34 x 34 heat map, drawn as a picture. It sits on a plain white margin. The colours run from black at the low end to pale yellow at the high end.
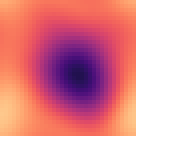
Stripes: none. Average level on the scale: 60%. Ninth with the highest average: bottom left. Ninth with the lowest average: centre. Grain: smooth.
